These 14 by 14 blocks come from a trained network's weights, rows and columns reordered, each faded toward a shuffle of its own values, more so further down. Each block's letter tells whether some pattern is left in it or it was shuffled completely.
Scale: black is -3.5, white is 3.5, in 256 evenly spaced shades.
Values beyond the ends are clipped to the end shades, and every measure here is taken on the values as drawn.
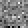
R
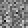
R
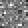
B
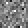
B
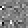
R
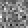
B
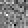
B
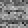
R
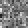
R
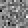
B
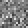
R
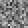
B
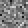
B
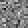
R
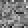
R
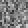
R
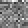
R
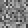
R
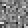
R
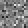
R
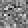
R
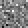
B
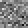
R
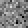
B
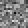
R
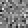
B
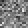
B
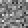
B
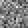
B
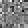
R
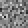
B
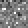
B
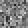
R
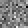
B
